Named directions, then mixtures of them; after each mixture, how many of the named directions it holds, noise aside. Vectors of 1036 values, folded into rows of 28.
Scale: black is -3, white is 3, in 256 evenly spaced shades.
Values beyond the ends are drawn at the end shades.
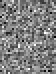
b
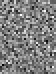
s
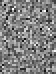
two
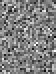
two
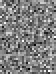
one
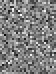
one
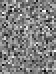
two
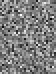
one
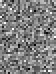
one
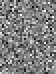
one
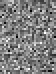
one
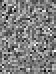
two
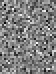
two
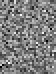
one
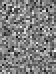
two
